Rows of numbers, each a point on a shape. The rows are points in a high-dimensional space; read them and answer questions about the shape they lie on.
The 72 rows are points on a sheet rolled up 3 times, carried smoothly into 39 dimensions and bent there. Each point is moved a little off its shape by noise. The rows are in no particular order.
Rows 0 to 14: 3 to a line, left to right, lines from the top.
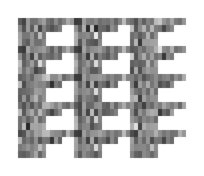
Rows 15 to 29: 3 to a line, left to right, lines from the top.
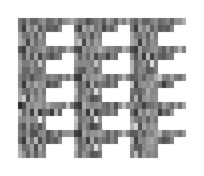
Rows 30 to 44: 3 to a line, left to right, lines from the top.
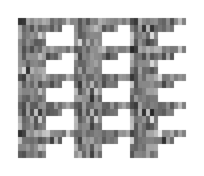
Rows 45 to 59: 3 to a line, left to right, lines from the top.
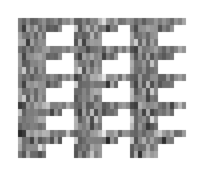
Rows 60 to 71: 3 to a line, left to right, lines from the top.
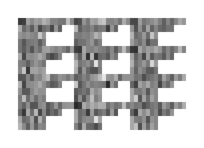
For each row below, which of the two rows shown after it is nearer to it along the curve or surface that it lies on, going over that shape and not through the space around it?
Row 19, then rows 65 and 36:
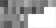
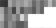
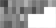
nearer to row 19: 36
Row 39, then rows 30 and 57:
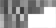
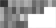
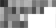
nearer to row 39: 30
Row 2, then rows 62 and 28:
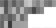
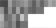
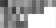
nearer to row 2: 28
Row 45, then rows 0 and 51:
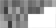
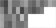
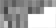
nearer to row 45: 51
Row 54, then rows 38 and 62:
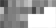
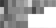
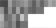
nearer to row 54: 38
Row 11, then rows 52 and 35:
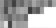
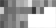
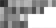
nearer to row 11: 52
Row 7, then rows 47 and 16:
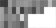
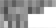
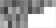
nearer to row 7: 16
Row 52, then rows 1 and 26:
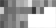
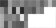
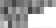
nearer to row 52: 1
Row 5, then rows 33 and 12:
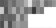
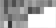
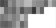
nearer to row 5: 33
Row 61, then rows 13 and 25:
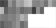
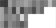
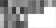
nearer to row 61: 13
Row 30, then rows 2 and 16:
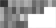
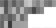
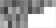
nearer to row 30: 16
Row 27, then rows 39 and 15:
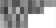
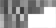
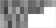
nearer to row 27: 39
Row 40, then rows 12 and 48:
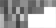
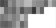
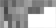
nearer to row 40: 12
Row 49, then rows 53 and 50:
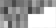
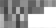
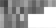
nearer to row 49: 53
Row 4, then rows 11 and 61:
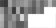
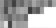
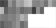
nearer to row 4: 61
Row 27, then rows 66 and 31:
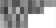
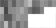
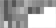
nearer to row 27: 31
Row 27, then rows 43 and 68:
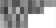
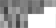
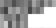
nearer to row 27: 68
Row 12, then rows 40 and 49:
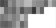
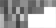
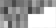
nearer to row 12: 40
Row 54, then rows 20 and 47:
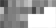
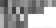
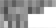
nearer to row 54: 20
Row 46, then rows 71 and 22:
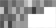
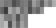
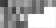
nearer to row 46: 71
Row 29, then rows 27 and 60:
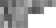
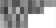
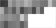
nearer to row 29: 60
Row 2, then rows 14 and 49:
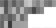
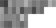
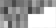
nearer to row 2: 49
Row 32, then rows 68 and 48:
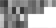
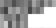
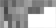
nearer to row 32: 68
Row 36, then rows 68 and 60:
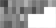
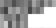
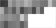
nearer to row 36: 60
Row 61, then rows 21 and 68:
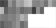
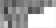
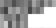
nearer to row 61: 21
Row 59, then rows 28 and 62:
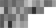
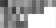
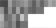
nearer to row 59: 28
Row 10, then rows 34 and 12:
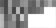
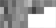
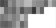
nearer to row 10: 12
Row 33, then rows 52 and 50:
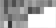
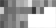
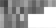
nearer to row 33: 52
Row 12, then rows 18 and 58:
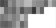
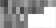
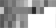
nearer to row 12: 18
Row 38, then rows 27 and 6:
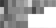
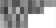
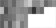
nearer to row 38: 6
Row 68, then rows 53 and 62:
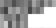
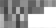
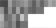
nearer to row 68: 53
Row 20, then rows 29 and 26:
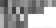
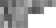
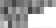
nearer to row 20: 26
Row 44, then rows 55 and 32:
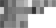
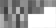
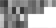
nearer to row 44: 32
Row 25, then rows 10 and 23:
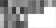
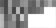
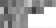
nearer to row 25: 10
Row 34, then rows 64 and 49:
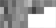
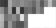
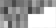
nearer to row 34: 49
